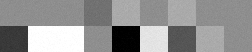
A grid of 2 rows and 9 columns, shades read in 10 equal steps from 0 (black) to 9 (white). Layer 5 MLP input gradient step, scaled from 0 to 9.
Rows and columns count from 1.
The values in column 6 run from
5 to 8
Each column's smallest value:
2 5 5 4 0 5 3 5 5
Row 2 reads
2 9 9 5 0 8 3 6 5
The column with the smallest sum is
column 5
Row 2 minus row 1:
-3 4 4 1 -6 3 -3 1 0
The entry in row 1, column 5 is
6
